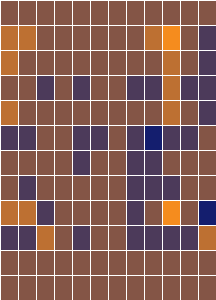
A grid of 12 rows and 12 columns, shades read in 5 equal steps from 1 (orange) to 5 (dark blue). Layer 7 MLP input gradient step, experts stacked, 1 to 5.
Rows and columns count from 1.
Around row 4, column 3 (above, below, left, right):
3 3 3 3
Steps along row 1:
same same same same same same same same same same same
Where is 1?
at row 2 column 10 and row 9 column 10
